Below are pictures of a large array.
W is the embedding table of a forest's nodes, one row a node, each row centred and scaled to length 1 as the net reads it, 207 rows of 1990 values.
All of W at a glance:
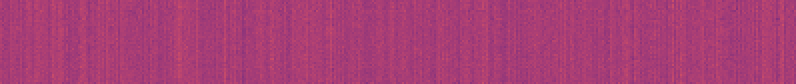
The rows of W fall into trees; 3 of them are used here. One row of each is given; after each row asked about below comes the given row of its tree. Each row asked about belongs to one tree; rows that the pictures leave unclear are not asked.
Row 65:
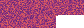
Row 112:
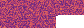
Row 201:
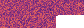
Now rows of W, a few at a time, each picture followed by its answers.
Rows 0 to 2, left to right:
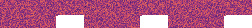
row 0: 112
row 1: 201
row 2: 112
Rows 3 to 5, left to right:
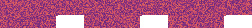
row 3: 112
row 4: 201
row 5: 201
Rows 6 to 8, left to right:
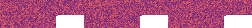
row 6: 201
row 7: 112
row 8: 65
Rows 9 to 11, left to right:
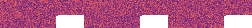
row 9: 112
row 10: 112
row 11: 201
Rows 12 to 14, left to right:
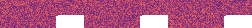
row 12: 112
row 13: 112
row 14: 201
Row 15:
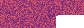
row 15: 112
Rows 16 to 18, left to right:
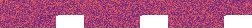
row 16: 112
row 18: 201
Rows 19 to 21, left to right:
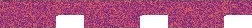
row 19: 201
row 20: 112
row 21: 201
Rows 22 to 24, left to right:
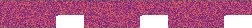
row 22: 112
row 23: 201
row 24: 112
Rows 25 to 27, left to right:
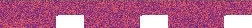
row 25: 65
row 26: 65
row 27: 112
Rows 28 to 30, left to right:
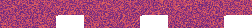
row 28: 65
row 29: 65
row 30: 112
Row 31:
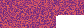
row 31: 65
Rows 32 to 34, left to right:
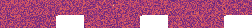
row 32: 112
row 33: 65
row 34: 201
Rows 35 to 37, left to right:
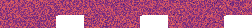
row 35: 112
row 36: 201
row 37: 201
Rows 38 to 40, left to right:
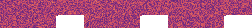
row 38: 65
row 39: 112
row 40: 201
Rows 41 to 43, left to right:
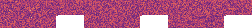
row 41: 65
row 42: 112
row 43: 112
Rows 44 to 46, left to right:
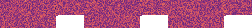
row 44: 201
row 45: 201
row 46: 201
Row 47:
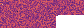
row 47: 65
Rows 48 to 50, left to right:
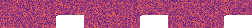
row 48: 201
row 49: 201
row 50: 201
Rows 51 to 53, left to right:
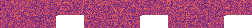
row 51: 112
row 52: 112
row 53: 112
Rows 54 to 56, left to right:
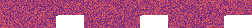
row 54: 201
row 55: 112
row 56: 65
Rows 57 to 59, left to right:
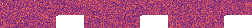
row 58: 112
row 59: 201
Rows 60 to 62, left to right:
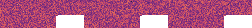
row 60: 201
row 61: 201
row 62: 112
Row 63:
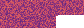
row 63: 112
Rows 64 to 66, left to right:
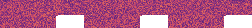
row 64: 201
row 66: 201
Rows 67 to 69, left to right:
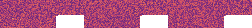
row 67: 65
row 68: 112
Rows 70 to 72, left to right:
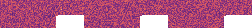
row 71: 112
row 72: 65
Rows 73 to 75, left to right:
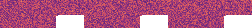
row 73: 65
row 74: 112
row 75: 112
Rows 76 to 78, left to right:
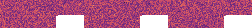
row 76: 201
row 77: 112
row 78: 112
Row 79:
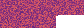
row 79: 65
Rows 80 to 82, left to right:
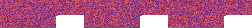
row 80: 112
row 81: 112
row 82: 201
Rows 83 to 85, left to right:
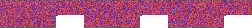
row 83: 112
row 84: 65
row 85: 65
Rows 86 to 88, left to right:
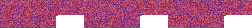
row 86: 112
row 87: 112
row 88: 201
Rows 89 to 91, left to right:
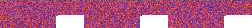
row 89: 112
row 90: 65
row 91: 201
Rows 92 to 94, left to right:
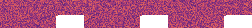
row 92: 112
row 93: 112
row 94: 201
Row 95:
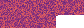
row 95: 201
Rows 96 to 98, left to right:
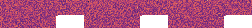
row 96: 112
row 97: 112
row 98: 112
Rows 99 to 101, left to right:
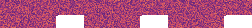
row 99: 201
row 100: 201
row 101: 201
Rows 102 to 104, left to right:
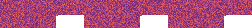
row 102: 65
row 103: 201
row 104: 65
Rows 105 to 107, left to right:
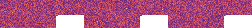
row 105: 201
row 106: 201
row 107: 112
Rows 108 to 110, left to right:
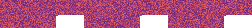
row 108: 201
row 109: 112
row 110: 65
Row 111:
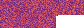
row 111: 65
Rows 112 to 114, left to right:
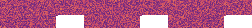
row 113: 201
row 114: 112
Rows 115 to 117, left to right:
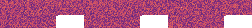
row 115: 112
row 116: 112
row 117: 201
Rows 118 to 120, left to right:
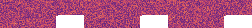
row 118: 65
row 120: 112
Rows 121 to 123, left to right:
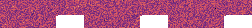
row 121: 65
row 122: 112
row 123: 65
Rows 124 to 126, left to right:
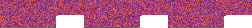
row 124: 201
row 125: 112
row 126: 201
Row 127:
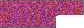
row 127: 112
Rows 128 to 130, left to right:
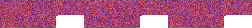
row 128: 201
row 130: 201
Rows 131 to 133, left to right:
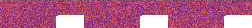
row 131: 112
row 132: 112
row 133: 201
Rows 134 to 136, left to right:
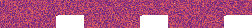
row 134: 112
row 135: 201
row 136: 201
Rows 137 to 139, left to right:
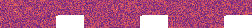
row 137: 112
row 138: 65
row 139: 201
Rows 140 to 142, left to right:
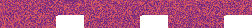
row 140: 201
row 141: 112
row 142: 112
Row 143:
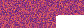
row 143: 201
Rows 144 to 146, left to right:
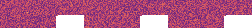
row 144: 112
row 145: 201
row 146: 65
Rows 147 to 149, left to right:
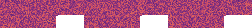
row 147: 201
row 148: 201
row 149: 201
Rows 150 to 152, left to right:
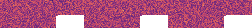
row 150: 112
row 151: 112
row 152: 201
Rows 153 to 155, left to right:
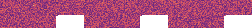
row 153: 201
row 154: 65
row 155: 112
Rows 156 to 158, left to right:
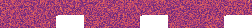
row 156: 112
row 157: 65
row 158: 65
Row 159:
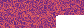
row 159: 201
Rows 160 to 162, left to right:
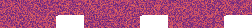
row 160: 201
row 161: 112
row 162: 201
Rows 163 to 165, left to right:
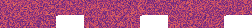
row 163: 112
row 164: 201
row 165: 65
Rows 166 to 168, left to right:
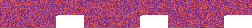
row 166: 112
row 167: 201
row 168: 65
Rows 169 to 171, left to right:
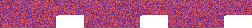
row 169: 65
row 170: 112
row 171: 112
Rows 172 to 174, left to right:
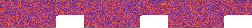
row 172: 201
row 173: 201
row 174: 201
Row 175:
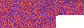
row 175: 201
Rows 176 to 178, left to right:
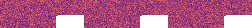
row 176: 112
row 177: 112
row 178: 201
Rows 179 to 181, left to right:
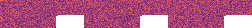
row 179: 112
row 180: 112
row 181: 112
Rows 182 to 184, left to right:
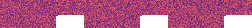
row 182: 201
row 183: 112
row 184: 201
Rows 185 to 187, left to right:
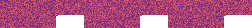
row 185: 201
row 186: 112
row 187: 112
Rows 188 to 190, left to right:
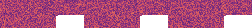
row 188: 201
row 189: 201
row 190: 201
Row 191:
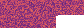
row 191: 112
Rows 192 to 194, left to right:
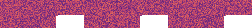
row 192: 112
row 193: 201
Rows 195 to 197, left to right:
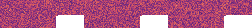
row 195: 65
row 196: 112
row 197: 201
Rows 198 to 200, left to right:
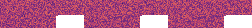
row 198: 112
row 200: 112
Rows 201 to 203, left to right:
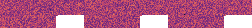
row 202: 112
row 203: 112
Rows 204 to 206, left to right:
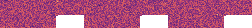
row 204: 201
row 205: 201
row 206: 112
